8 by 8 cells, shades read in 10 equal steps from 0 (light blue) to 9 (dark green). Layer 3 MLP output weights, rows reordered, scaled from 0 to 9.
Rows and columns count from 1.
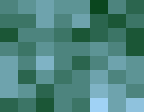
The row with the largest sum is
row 3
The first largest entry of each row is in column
6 7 1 8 5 2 3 3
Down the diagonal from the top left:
5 6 5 5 7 3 3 1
